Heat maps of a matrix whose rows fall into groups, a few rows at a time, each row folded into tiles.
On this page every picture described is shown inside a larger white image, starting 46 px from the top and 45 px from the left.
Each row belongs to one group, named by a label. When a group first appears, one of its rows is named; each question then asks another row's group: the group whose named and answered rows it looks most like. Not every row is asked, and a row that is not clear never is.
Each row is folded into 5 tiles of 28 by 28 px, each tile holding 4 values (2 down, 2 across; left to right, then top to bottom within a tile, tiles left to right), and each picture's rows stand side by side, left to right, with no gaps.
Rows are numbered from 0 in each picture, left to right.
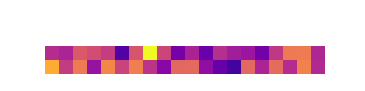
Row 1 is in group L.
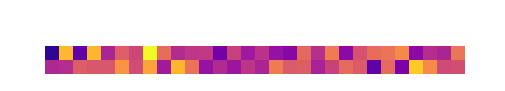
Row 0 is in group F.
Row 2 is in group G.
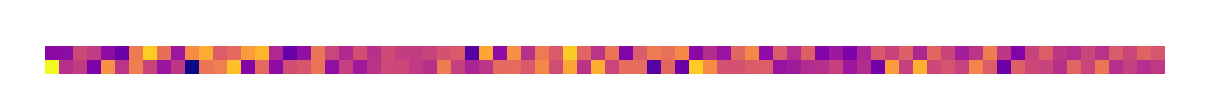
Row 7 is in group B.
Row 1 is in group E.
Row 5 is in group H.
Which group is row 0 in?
L
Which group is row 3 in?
F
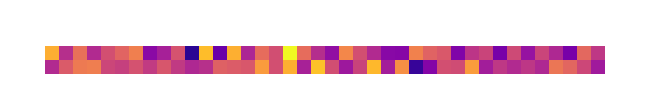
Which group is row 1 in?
F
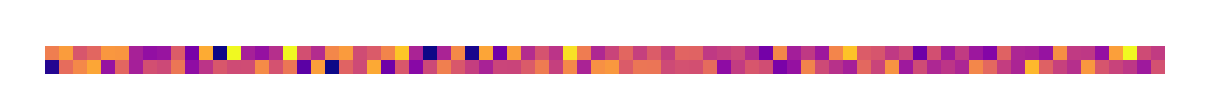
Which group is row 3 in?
F
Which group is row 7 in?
L
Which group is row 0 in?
E
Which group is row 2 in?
E
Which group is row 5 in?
L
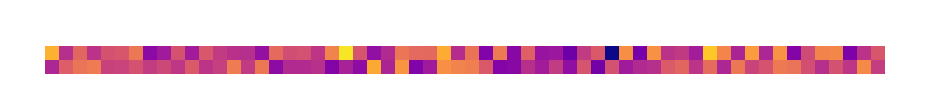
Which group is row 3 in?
H
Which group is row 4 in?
F
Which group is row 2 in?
B
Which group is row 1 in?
B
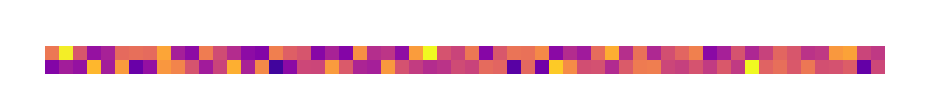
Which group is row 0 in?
B
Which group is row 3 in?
G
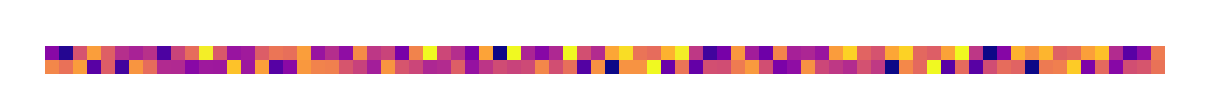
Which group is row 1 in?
B
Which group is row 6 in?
E
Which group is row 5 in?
L
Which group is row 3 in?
F
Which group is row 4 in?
E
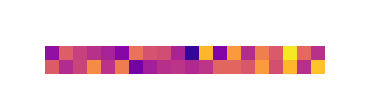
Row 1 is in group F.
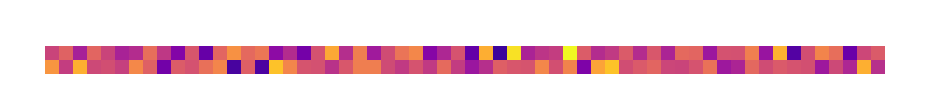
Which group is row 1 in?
G
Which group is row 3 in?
F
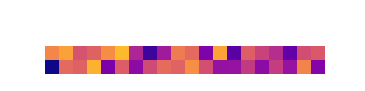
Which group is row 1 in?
H
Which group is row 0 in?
E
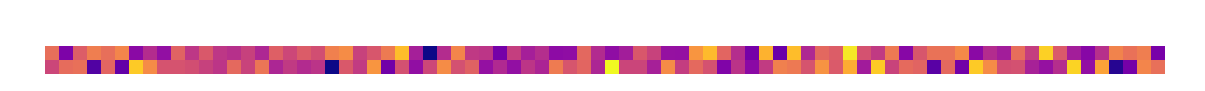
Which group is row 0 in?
G
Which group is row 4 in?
L
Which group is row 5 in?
F
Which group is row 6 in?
G
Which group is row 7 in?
B
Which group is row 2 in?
E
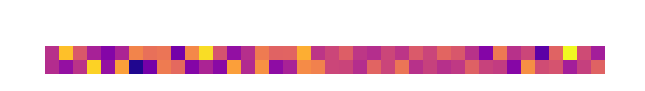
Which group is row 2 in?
B
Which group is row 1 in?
B
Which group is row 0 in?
B
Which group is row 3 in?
L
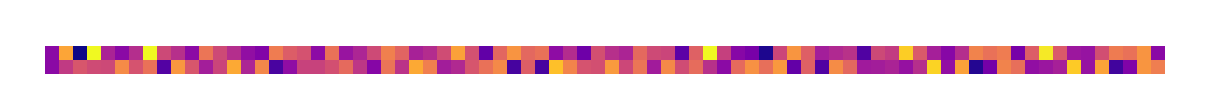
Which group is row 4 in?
L
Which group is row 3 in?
G
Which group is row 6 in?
B
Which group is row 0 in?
F
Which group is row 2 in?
G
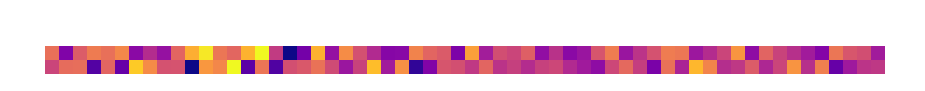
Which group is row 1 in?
E
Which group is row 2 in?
B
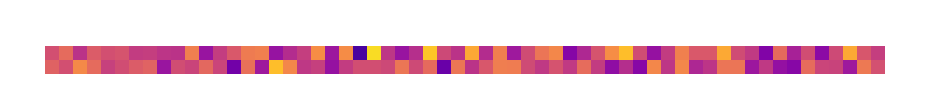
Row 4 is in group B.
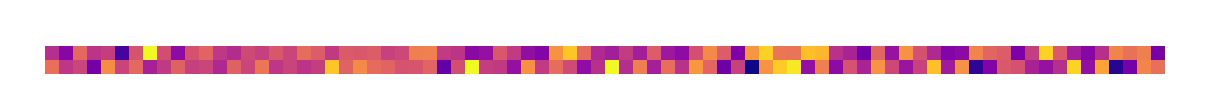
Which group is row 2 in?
L
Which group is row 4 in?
L
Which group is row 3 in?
L
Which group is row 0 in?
L
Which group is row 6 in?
B
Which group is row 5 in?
E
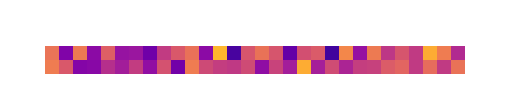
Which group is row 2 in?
F
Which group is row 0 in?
H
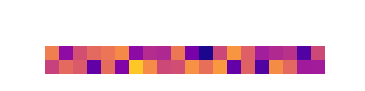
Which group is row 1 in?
G
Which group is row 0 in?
G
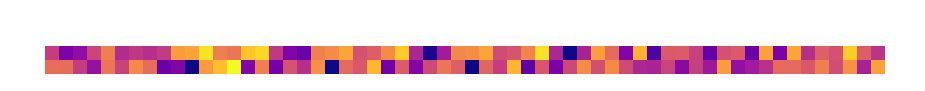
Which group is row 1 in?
E
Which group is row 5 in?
F
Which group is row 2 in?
E
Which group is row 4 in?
H
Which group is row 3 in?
E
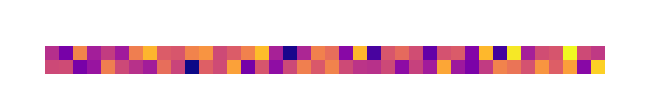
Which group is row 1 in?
E
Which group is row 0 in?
L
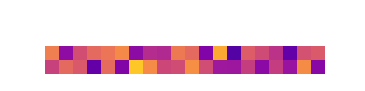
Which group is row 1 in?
H
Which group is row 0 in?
G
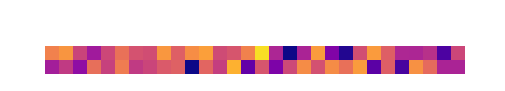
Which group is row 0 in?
B
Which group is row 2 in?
G
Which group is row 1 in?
E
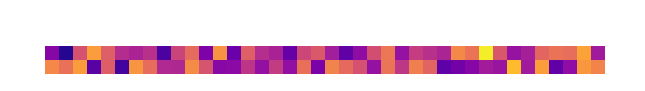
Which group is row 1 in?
H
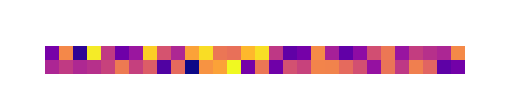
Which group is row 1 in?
E
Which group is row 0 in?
F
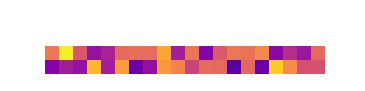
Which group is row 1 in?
G
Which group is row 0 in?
B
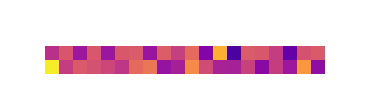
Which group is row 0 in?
L
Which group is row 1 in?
H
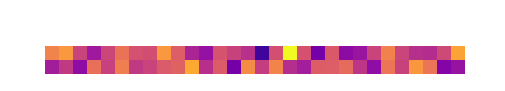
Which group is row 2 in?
G
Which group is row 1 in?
L
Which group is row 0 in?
B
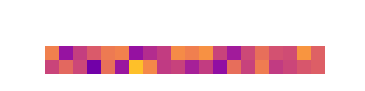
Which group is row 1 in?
B
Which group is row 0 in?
G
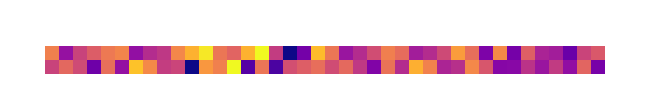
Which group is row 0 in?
G
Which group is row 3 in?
H
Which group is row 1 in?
E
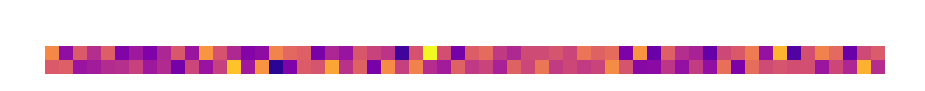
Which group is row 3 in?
B
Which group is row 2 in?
L
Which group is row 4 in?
H
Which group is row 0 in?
H
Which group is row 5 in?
H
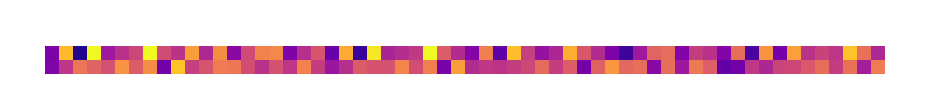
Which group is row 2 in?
F
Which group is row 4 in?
G
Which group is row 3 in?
F
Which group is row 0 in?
F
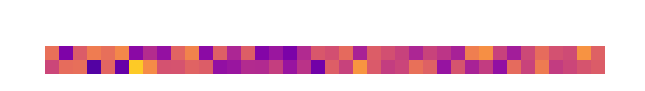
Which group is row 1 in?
H
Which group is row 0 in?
G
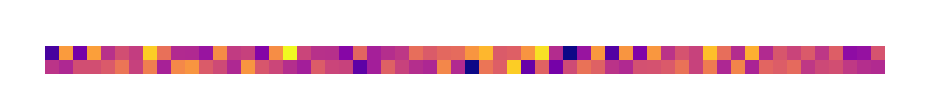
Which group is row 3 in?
E
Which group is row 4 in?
F
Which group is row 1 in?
L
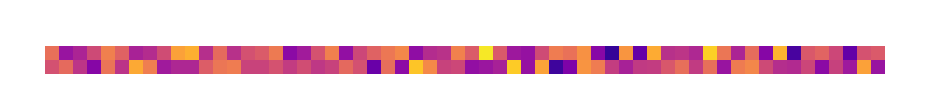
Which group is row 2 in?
G
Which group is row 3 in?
B
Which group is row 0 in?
G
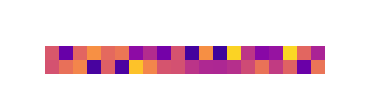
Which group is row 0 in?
G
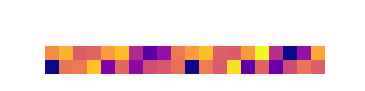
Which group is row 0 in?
E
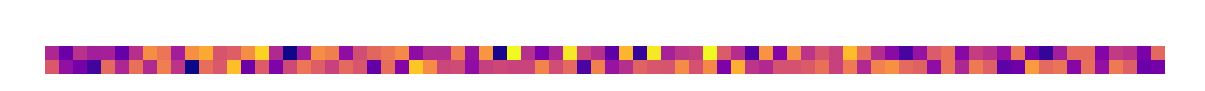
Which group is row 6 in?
G
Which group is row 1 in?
E
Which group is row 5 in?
F
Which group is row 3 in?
F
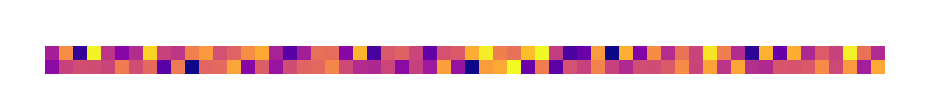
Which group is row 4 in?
F
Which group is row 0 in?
F
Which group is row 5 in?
F
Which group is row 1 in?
E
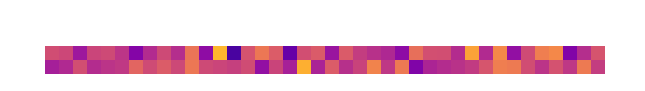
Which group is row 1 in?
H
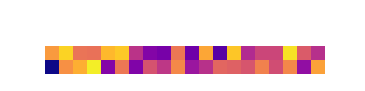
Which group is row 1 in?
F
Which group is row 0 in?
E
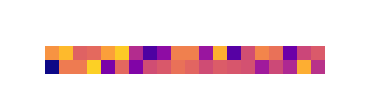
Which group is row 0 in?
E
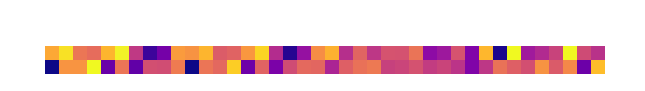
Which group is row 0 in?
E
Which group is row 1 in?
E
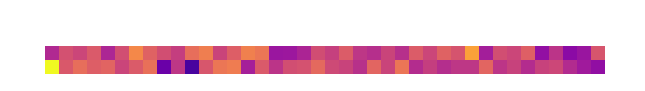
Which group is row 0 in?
L
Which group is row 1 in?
E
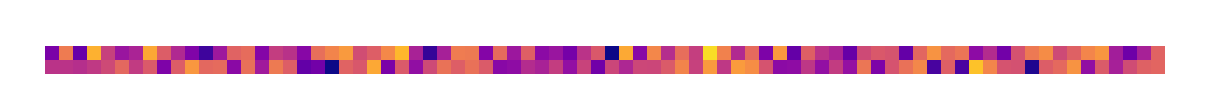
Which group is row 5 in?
H
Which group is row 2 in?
E
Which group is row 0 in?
F
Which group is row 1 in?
G
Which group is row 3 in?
H
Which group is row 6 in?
G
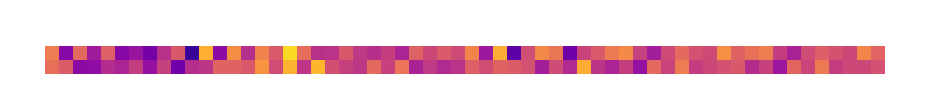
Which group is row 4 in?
B
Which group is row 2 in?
B
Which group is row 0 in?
H
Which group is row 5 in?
B
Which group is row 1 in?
F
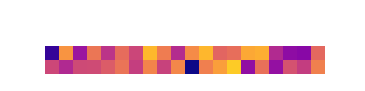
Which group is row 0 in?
F
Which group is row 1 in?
E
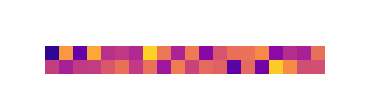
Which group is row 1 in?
G
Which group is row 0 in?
F
